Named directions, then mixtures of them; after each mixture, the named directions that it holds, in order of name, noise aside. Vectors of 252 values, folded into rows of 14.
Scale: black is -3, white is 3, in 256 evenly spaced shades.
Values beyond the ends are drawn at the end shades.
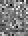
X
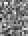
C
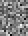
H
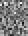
C, H, X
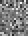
X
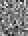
C, X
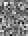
C, H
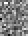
C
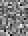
H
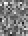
C, H, X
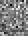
X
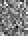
C, X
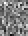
C, H, X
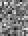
C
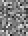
H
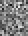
H, X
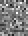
X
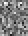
C, H, X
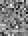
X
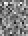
C, H, X
